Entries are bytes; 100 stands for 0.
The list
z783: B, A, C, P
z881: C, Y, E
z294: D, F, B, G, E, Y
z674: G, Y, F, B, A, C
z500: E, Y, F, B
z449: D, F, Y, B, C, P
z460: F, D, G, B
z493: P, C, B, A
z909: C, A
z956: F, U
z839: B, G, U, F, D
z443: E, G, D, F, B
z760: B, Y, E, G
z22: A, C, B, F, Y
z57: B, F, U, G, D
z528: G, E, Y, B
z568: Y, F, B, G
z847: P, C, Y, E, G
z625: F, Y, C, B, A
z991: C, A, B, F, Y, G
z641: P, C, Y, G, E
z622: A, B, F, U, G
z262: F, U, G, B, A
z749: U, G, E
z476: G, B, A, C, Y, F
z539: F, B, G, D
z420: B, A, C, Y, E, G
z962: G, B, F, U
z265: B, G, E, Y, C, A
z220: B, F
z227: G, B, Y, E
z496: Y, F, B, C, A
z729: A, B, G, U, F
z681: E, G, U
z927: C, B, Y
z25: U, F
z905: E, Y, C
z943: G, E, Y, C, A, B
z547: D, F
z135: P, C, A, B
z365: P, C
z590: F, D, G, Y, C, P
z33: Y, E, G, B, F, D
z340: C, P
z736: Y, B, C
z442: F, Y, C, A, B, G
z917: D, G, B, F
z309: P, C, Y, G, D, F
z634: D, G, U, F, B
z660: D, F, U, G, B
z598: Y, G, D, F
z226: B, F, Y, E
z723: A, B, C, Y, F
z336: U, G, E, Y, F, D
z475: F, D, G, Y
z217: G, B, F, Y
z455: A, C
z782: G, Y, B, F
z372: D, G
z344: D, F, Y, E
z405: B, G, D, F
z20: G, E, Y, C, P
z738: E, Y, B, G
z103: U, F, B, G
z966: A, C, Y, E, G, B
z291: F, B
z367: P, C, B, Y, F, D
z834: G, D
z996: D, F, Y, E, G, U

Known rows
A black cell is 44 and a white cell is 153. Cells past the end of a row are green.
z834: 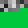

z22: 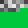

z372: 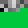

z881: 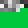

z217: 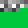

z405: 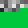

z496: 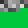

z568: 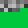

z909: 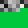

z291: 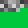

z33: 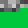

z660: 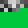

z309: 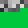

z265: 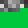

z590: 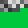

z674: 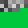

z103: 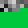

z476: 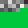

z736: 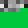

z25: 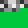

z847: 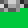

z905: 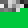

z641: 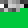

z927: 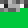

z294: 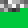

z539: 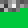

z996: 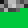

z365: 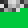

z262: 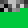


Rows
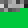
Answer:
z738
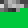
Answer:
z500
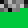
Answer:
z943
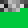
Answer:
z455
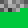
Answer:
z991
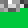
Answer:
z344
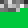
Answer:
z723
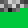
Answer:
z443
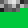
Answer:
z336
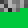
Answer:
z442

